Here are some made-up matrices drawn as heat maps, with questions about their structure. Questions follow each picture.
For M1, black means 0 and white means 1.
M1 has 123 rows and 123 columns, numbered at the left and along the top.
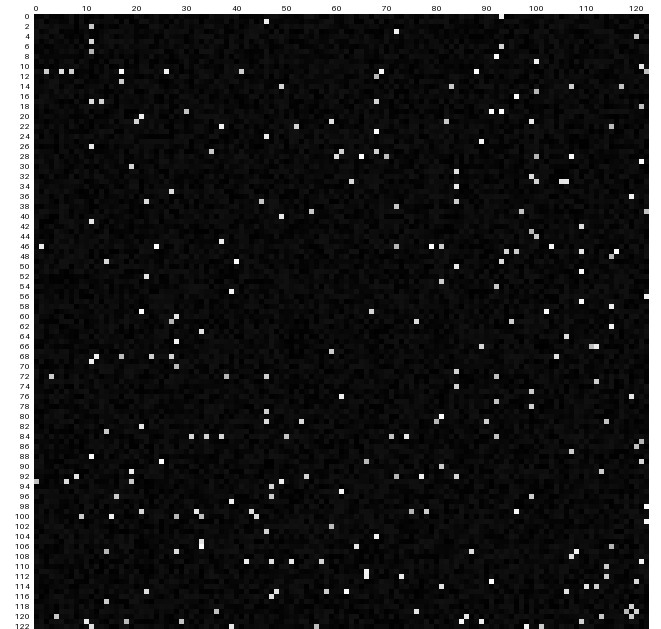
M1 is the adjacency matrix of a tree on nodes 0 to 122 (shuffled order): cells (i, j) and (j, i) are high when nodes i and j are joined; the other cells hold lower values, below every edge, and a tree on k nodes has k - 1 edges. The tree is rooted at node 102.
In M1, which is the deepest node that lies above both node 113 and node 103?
46
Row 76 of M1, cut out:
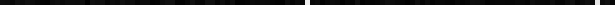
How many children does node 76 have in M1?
1
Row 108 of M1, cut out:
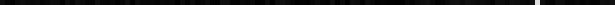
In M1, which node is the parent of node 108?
107
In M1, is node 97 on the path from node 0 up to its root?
no
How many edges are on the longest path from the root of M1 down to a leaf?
41
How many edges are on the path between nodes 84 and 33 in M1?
5
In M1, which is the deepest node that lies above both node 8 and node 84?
92
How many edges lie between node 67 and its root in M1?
2
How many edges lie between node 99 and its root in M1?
3
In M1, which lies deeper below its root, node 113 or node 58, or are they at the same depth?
node 113
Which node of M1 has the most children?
11
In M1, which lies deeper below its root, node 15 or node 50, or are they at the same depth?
node 15
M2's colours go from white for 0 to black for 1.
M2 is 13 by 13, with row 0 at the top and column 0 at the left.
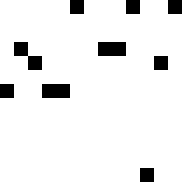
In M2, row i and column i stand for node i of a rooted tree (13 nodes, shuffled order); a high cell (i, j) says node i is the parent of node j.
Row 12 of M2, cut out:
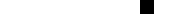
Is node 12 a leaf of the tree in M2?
no
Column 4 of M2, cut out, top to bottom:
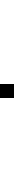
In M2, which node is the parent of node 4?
6
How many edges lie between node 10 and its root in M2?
3
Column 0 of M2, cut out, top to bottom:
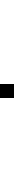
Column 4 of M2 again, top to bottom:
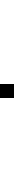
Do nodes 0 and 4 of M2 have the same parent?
yes
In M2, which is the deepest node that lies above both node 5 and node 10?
0
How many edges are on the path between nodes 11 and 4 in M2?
1
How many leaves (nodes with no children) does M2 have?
8
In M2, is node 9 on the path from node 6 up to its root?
no
